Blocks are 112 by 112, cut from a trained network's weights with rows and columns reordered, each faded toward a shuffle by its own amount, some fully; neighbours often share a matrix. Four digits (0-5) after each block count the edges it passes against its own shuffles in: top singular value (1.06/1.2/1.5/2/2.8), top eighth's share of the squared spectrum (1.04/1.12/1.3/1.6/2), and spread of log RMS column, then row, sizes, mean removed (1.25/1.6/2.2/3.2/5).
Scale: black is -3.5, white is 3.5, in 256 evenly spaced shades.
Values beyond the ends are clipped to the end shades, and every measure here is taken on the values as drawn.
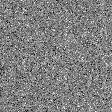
0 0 0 0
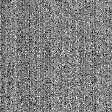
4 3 1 2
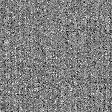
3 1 0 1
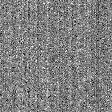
3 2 0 2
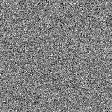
2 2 0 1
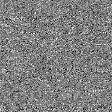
3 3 1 3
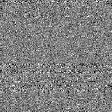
3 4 1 3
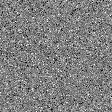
0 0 0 0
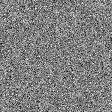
0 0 0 0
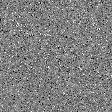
0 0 0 0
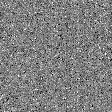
0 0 0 0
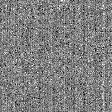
3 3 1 2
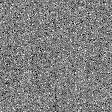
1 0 0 0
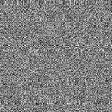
4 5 2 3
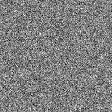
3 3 0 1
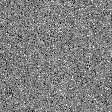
1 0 0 0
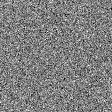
1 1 0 0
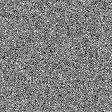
1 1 0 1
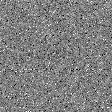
2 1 0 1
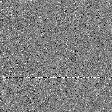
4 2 2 2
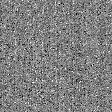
2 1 0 1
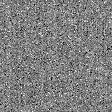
1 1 0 0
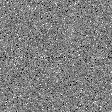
1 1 0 0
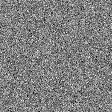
1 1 0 0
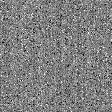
2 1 0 1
